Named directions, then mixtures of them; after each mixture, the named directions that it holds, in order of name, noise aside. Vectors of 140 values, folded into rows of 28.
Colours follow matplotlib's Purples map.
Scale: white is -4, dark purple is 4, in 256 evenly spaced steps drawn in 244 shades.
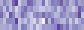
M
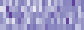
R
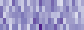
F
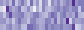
R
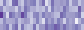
F, M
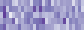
M, R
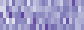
F, R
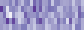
R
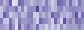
F, M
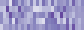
M, R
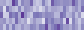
F, M, R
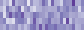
F, R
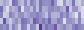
F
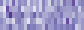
R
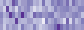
M, R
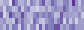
F, M, R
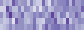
M, R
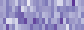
F, M, R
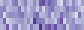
F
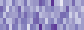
F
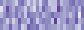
F, M, R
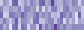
F, M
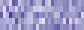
F, M, R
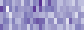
F, M, R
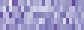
F, M, R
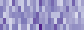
F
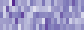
F, M, R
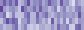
M, R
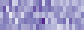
M, R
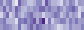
M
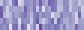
F, M, R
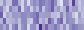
F
